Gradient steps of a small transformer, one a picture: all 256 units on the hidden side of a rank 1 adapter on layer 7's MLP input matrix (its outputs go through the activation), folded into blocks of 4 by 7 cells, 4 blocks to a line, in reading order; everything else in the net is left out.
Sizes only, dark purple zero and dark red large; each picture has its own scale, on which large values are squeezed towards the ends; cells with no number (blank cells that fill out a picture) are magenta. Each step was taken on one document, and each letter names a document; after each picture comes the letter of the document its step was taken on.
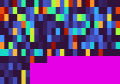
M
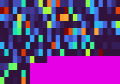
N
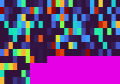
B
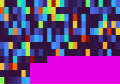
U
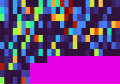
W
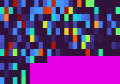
M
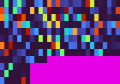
N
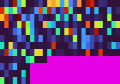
M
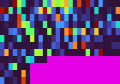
M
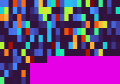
N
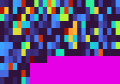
W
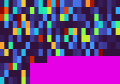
N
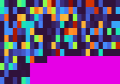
W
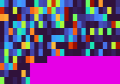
W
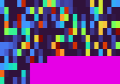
B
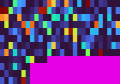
M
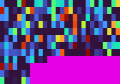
B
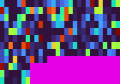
B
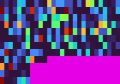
U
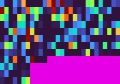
W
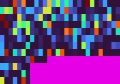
M
